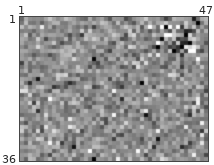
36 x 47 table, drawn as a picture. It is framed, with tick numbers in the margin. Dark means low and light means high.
Stripes: none. Grain: fine. Mirror symmetry: none. Roughest part: top right. Odd patch: rougher, in the top right.
